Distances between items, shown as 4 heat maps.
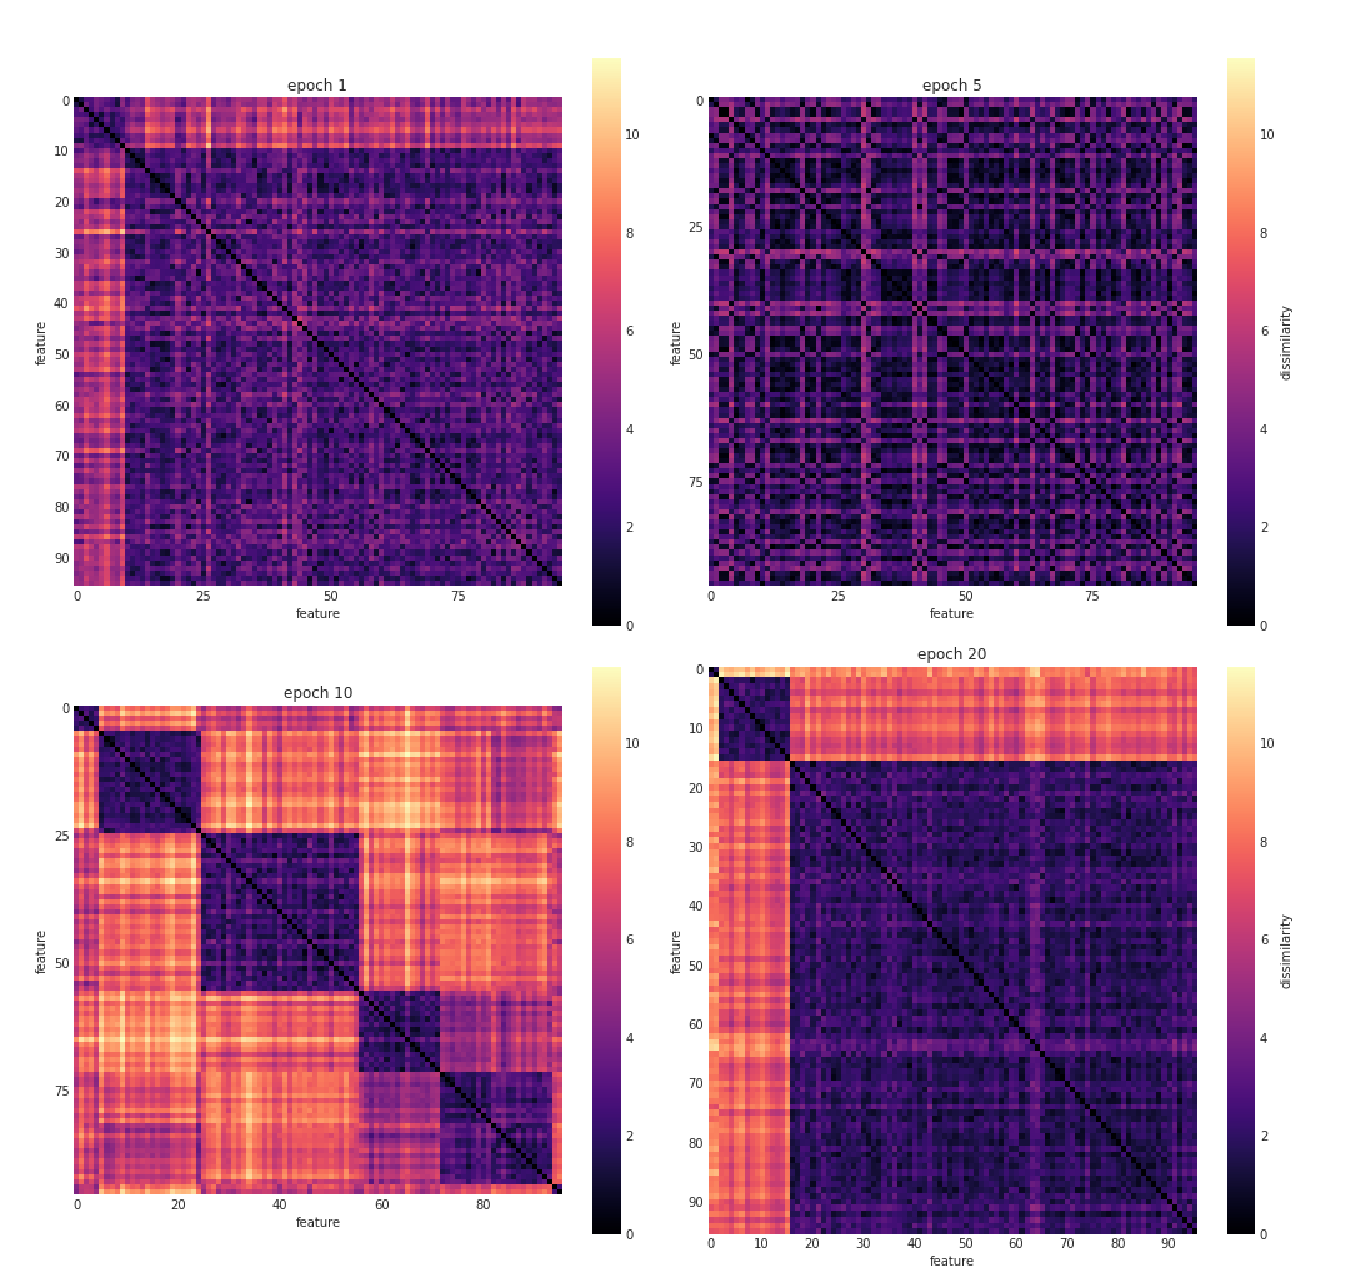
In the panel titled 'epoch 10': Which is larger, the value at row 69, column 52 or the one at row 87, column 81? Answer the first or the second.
the first
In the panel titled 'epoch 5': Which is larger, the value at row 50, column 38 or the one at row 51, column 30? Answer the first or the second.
the second
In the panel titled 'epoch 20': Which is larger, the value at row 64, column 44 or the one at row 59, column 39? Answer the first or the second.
the first
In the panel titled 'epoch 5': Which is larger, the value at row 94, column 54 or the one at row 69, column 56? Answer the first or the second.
the first
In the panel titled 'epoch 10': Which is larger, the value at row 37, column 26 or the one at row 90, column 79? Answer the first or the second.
the second
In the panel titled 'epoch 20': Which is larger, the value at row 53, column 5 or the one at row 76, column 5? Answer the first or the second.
the second
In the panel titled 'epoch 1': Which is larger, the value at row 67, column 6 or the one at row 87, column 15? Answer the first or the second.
the first
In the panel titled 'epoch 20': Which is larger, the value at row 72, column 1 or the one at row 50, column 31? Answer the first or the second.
the first
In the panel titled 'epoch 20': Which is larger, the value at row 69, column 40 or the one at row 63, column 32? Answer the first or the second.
the second
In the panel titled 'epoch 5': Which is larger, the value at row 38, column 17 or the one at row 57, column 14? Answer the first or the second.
the first
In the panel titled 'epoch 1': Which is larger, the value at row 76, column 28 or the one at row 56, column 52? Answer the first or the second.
the second
